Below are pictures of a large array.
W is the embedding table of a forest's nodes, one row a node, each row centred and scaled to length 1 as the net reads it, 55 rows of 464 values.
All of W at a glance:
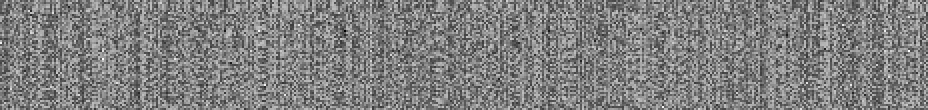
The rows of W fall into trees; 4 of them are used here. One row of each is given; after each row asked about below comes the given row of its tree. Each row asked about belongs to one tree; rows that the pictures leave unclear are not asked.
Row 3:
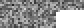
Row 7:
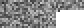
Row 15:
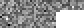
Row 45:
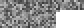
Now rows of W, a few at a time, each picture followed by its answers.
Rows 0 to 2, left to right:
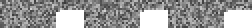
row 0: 3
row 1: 7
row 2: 3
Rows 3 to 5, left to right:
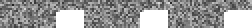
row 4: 3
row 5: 3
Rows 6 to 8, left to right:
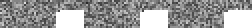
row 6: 45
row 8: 7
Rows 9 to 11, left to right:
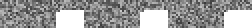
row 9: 45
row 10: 7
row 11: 3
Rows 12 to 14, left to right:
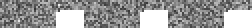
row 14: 7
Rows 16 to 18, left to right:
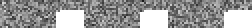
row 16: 45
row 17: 15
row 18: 7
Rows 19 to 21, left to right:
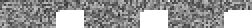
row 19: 3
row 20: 7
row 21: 7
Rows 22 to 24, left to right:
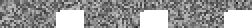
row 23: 7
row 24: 45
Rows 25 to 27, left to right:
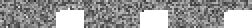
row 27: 3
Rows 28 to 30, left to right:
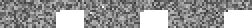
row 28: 7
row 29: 45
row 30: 45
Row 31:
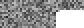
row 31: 3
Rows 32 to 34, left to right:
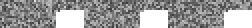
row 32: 7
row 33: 45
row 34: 7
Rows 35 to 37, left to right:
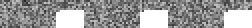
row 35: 3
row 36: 45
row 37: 7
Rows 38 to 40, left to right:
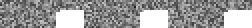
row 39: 3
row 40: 45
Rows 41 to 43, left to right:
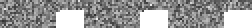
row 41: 15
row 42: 7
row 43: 45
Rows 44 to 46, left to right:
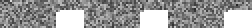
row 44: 3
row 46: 7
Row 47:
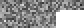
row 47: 45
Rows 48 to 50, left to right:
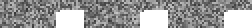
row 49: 7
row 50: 3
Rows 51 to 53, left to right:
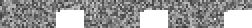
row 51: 7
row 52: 15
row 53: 3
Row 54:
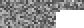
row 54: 45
